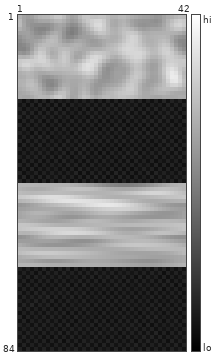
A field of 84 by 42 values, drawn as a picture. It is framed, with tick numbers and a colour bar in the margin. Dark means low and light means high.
It is made of 4 by 1 panels. Panel 1,1: high, blotchy. Panel 2,1: very low, checkered, faint in contrast. Panel 3,1: high, streaked across. Panel 4,1: very low, checkered, faint in contrast.
